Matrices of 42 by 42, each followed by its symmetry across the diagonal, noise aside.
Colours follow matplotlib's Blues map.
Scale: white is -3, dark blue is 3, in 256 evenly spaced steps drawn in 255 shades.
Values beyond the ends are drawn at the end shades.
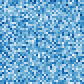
neither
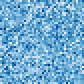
antisymmetric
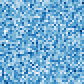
neither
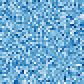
antisymmetric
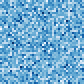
symmetric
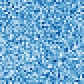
antisymmetric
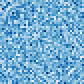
symmetric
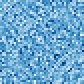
symmetric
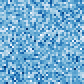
neither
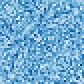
symmetric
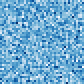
antisymmetric
